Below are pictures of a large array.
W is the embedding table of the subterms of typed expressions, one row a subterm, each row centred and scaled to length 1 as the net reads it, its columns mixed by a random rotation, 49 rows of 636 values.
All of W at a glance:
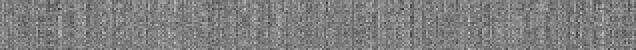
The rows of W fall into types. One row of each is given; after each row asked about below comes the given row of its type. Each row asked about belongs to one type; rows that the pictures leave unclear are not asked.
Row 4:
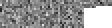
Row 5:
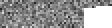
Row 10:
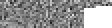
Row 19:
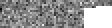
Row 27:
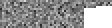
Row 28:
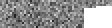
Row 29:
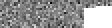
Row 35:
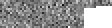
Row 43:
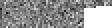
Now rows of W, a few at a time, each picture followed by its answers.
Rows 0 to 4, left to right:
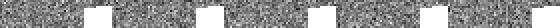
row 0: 35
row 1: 5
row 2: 5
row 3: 19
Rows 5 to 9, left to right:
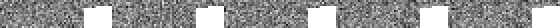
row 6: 4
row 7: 27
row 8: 5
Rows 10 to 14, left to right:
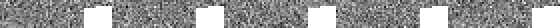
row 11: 4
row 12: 35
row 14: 5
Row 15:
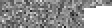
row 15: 27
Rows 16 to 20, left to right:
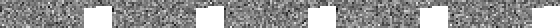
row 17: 27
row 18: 43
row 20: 29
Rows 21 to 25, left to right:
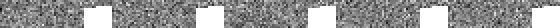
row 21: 19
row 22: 27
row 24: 10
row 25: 10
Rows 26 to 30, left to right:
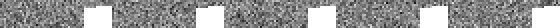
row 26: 35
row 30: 35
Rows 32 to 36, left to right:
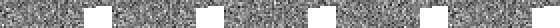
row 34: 4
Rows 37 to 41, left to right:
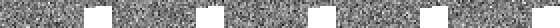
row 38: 43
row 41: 5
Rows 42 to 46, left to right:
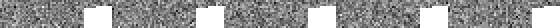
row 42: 4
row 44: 28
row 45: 19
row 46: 4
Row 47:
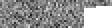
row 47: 35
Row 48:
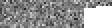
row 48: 19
